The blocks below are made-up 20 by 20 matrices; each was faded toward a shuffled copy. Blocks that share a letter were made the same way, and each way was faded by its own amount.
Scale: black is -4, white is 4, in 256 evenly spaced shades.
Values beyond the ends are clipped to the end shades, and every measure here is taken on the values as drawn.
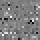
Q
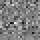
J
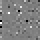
Q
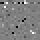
Q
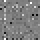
Q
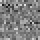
J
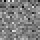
J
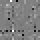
Q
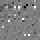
Q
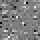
Q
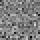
J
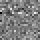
J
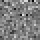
J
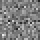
J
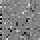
Q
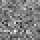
J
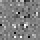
Q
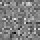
J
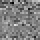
J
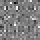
Q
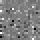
Q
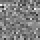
J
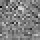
J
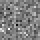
J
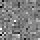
Q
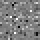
Q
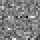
J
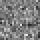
J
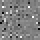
Q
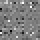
Q
